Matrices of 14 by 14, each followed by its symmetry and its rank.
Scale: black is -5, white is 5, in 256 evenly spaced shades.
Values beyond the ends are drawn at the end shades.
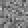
neither, full rank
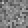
symmetric, full rank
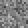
antisymmetric, full rank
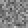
neither, full rank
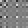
symmetric, rank one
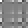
symmetric, rank one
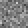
neither, full rank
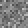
symmetric, full rank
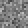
antisymmetric, full rank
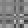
symmetric, rank one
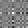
symmetric, rank one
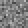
neither, full rank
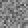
symmetric, full rank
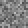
antisymmetric, full rank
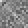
symmetric, full rank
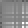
symmetric, rank one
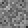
symmetric, full rank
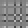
symmetric, rank one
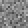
neither, full rank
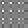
symmetric, rank one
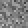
antisymmetric, full rank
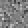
antisymmetric, full rank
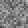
antisymmetric, full rank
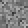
symmetric, full rank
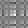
symmetric, rank one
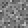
symmetric, full rank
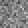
neither, full rank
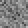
symmetric, full rank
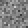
neither, full rank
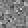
antisymmetric, full rank
